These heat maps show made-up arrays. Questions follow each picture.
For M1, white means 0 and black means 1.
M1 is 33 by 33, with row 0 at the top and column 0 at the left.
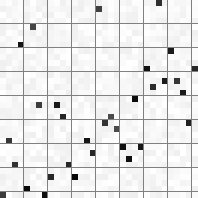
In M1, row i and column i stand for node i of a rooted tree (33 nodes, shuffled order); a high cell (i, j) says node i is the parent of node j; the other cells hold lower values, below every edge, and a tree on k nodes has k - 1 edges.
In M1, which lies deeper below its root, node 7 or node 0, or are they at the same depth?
the same depth
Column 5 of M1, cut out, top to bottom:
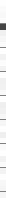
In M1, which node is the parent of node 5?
4
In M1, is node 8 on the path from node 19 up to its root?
no
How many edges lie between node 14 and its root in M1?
5
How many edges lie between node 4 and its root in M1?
6
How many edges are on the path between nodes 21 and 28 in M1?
9
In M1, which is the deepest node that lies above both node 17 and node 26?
11
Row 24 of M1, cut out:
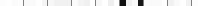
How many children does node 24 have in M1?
2
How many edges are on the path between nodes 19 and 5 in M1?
10
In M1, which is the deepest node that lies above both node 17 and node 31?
20
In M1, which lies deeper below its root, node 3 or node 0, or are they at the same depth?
node 3
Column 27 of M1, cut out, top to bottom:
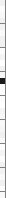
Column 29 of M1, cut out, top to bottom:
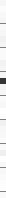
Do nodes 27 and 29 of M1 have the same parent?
yes
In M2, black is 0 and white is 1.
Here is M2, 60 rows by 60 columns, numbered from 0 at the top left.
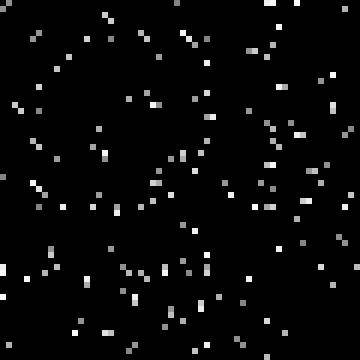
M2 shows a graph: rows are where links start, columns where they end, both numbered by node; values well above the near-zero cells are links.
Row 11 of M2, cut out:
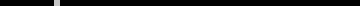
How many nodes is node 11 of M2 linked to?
1
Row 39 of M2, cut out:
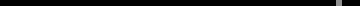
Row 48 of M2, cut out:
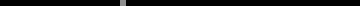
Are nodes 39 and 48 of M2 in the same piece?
no
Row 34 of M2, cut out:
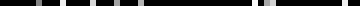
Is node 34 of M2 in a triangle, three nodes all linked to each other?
yes
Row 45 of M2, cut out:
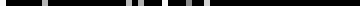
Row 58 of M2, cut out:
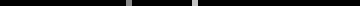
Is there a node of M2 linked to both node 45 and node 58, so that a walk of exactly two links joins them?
yes
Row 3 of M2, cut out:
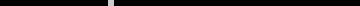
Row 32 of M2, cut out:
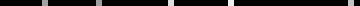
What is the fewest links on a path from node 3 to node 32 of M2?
6
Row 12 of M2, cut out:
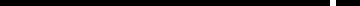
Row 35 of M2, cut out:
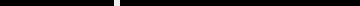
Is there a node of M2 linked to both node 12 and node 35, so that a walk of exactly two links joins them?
no
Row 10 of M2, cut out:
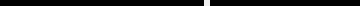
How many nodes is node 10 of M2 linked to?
1
